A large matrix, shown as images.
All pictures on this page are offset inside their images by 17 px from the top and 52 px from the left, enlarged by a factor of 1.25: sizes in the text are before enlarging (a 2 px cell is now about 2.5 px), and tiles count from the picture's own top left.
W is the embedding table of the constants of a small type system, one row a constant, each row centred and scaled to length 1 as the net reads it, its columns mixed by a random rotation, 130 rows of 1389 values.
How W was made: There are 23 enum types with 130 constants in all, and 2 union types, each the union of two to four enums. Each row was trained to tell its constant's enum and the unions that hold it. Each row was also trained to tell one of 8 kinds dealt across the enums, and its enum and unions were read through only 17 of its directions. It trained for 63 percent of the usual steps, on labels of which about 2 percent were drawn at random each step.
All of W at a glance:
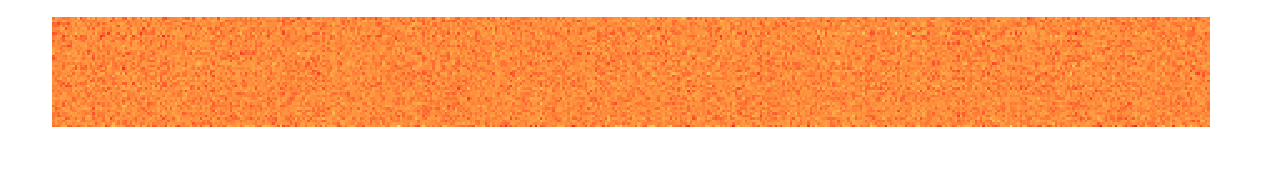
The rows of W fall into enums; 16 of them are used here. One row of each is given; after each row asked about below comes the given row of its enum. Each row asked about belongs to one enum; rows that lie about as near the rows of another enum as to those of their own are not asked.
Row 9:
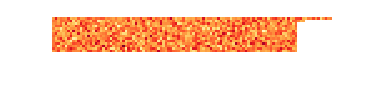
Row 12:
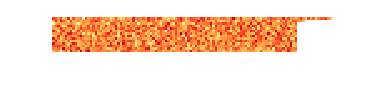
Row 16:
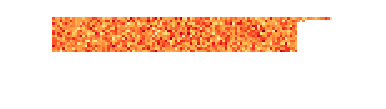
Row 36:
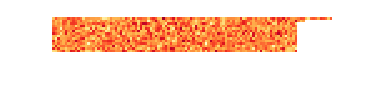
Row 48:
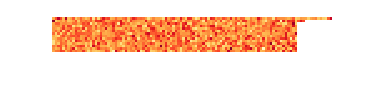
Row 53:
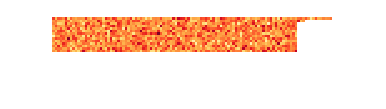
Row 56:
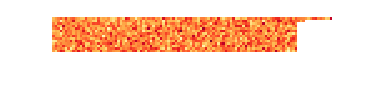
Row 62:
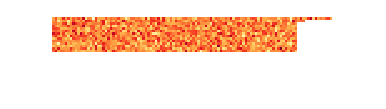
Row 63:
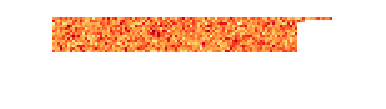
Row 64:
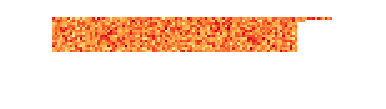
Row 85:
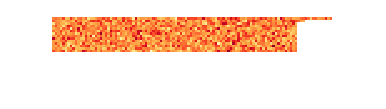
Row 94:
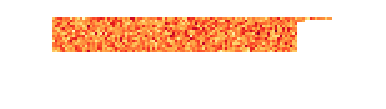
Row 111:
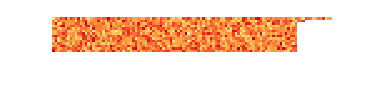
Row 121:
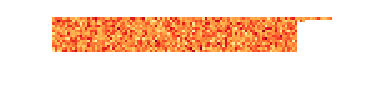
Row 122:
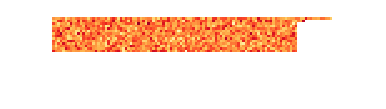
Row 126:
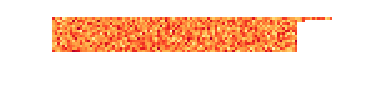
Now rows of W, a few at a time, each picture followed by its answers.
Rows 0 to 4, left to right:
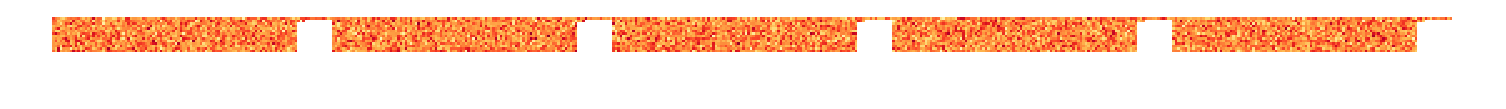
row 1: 122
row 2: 16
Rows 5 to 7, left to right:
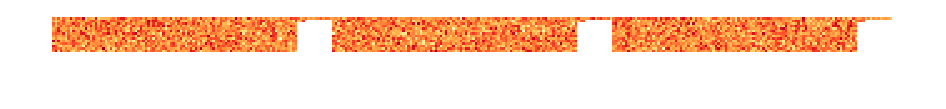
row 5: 62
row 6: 9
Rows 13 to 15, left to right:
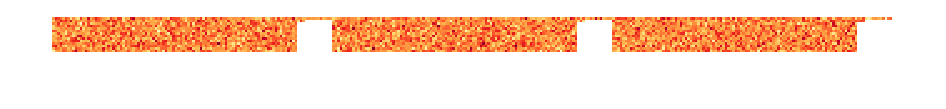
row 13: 121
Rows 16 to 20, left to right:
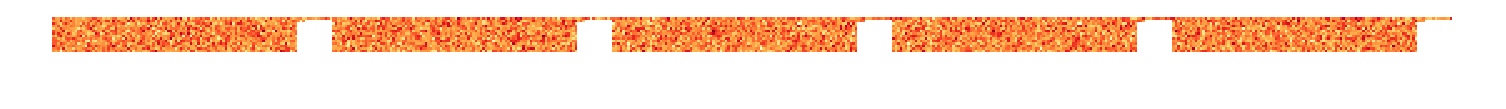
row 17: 85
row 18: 63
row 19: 63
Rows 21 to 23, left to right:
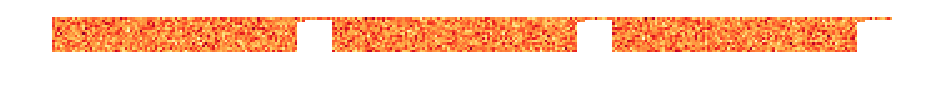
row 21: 122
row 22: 122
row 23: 122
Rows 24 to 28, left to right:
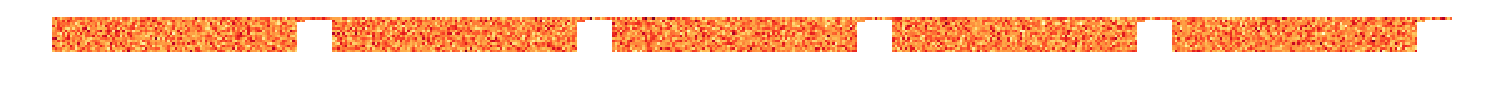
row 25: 48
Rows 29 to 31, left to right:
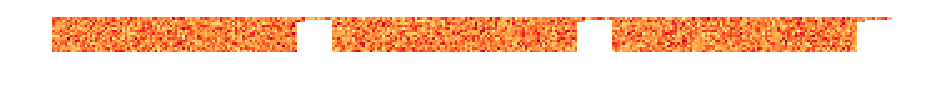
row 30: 94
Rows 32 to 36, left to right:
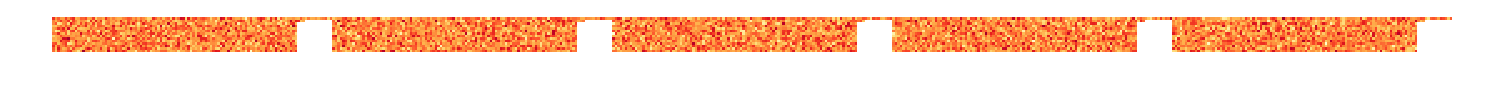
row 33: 56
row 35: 121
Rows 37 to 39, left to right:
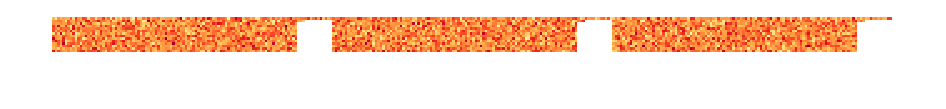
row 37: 85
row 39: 94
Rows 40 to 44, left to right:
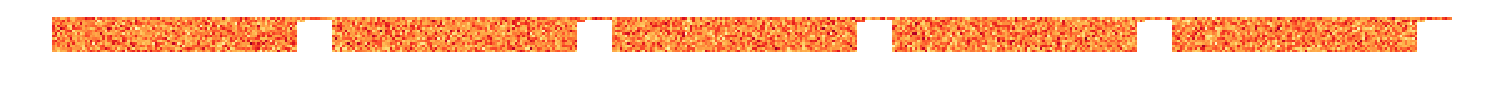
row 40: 9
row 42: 94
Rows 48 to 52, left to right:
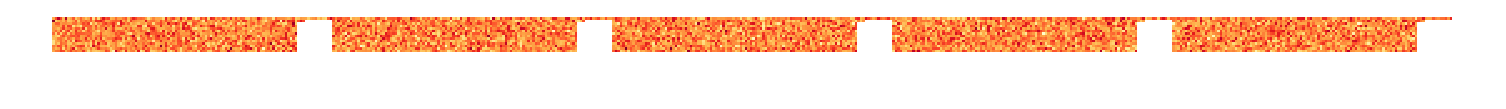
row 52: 63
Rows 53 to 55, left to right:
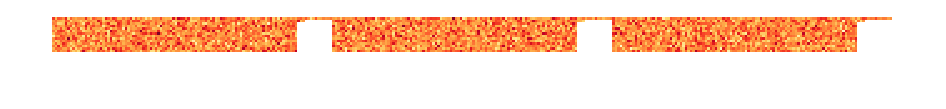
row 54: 64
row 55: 122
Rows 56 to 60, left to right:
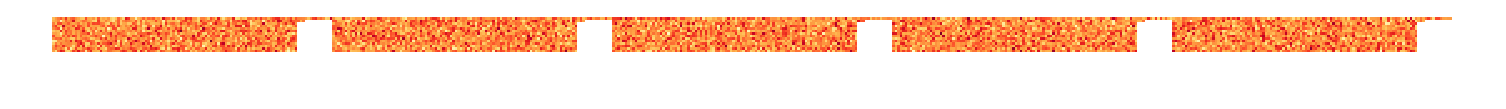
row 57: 64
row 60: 111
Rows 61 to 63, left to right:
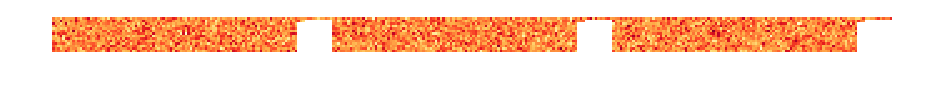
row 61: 16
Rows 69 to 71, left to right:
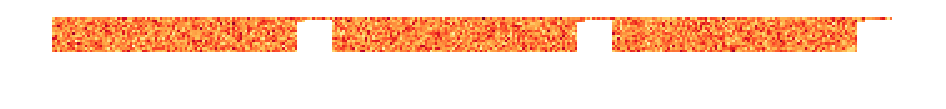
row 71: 36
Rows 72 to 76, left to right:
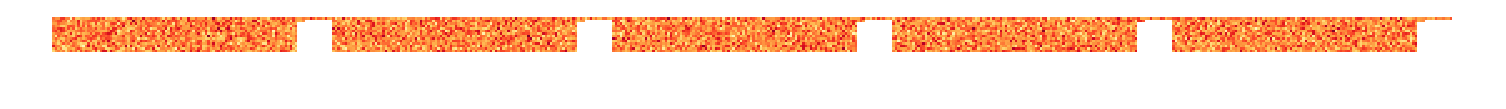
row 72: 64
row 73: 64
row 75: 56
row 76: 62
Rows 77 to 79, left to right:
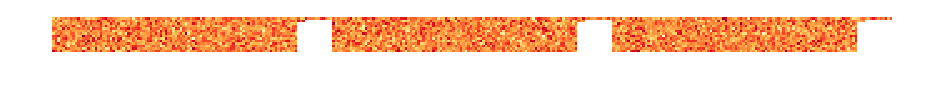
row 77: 85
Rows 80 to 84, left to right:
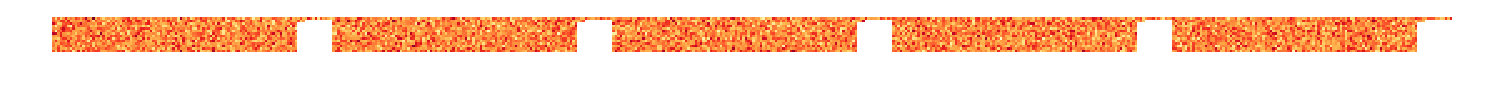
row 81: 121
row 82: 121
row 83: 62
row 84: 64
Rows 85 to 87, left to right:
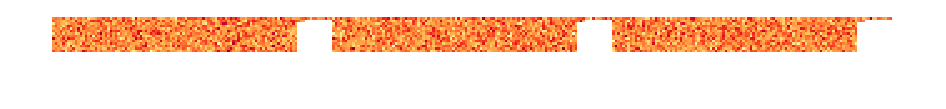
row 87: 48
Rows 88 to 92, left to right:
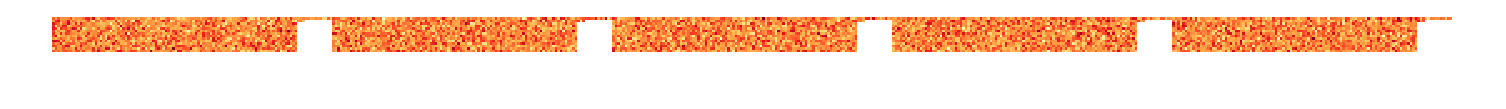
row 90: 85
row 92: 56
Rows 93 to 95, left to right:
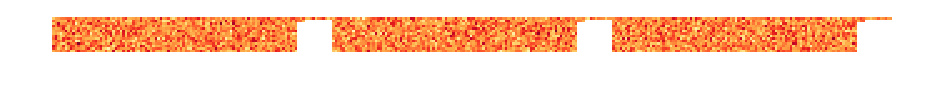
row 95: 62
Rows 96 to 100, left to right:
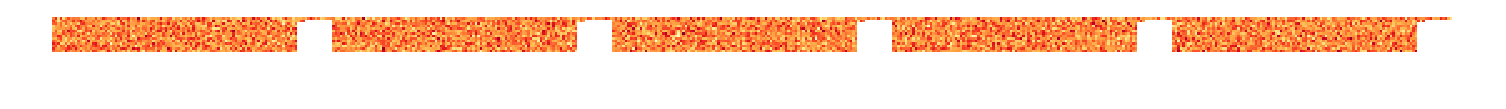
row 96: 126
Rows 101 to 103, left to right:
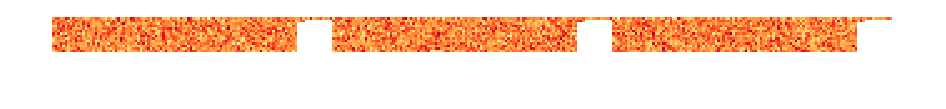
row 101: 48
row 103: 48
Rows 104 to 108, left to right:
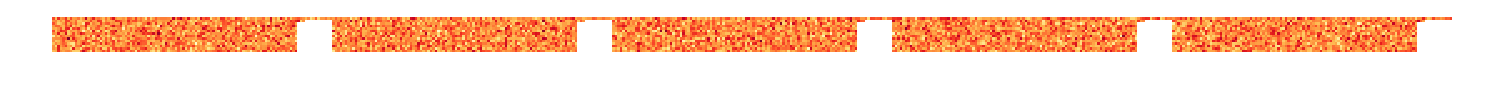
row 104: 53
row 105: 121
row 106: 56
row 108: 63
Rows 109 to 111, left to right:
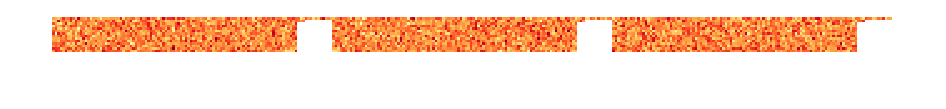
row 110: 94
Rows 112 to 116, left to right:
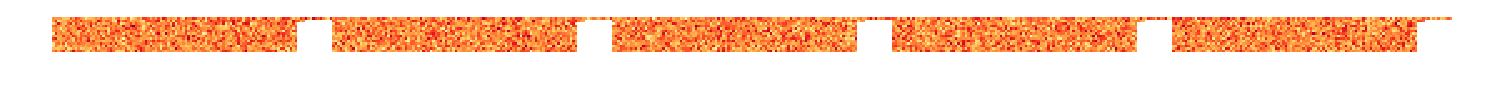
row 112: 85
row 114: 63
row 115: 12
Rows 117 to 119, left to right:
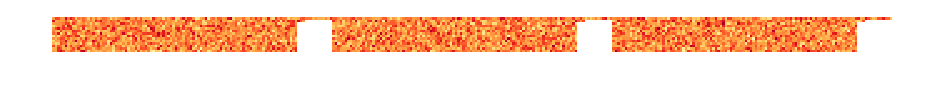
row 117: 48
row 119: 62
